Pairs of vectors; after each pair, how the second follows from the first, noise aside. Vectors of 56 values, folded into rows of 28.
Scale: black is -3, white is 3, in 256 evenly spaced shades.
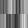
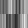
copied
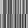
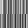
copied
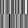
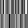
copied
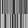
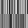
wrapped around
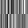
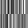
copied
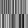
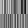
wrapped around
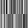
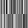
copied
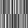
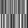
wrapped around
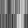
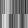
wrapped around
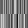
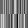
copied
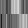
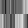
wrapped around
